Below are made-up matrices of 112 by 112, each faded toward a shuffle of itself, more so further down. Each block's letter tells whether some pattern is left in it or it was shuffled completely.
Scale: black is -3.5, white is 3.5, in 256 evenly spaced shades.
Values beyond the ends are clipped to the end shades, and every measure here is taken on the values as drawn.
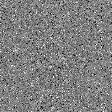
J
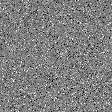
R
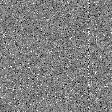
J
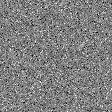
R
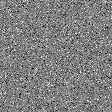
R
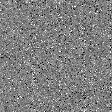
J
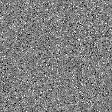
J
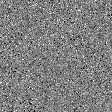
R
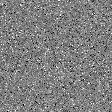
R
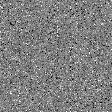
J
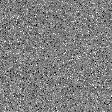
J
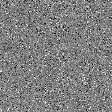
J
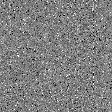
J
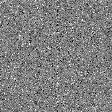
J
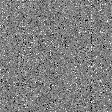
J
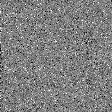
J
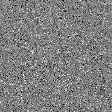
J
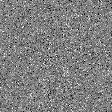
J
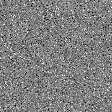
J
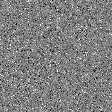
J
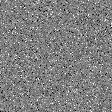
R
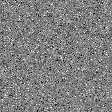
R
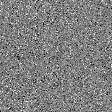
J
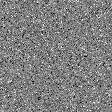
R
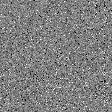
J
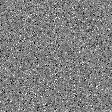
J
